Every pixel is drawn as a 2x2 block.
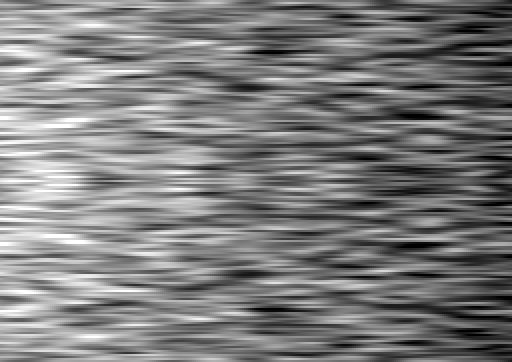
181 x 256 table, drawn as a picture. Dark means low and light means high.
Ninth with the highest average: middle left. Histogram: bell-shaped. Grain: streaks across. Slope: up to the left. Mirror symmetry: top to bottom.
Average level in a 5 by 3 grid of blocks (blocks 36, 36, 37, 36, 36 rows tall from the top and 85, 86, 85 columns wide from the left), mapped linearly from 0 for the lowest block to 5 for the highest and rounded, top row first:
4 2 0
5 2 1
5 2 0
5 2 1
4 2 0
